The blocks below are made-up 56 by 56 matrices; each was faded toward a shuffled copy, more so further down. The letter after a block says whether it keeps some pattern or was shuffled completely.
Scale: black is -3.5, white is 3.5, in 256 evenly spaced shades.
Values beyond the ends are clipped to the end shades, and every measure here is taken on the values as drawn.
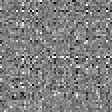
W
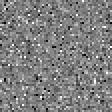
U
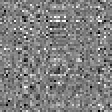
W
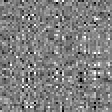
W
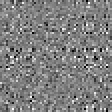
W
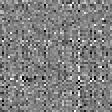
W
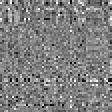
W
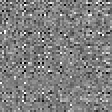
W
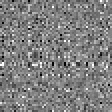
W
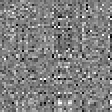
W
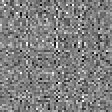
W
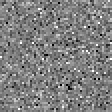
U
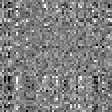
W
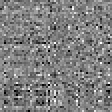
W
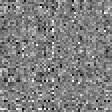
W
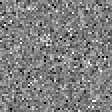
U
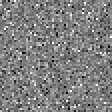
U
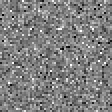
U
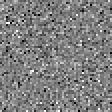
U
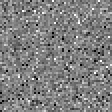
U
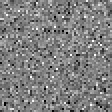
U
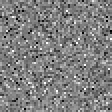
U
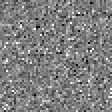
U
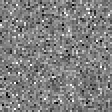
U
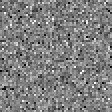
U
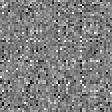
W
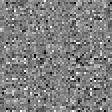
W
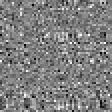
W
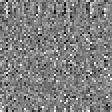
W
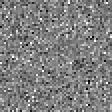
U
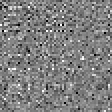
W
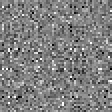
W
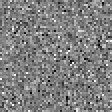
U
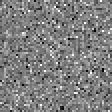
U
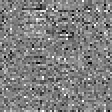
W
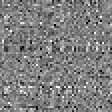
W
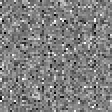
W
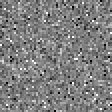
U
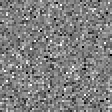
U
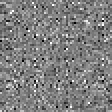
W
